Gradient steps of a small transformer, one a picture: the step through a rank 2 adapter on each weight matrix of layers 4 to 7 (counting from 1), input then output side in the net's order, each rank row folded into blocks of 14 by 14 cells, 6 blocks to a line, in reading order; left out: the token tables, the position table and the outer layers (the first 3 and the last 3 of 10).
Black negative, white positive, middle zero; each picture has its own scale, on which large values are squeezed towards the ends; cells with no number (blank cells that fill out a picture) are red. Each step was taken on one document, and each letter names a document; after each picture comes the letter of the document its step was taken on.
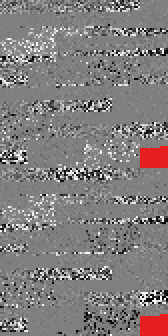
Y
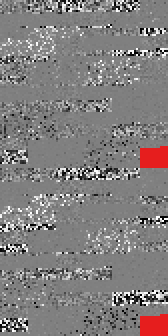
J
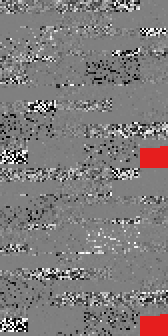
Y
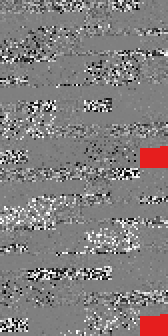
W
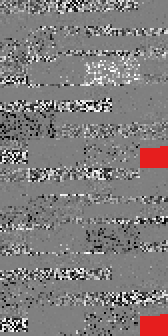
Y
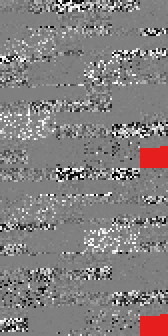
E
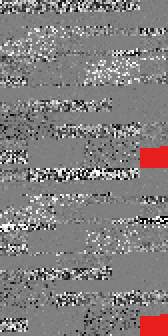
J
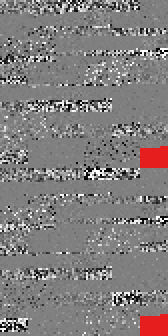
J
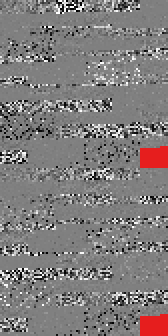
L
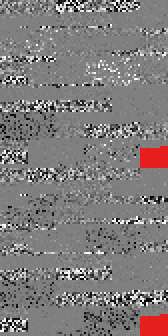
Y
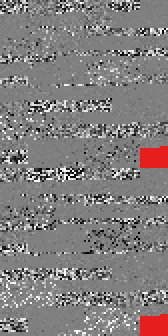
L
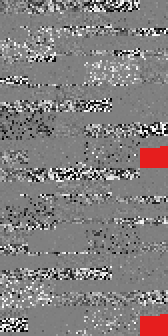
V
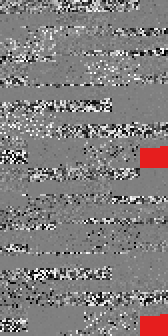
Y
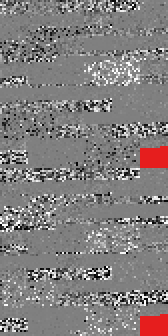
W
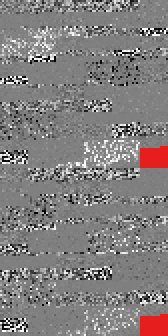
V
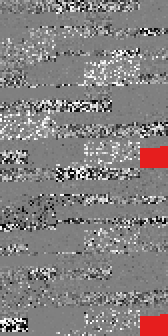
E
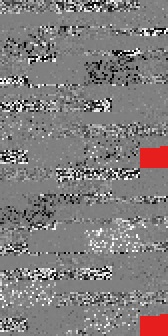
V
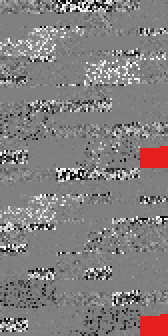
J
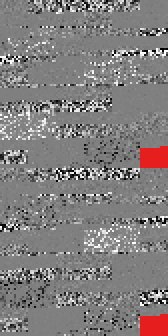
E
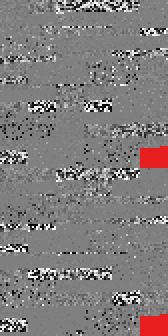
V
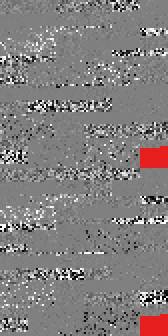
Y
